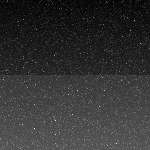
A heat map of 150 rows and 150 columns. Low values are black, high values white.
There are no regular stripes. On average the colour sits 20% of the way up the scale. The field climbs toward the bottom. A horizontal seam about 50% of the way down splits the table, and the bottom part is higher.
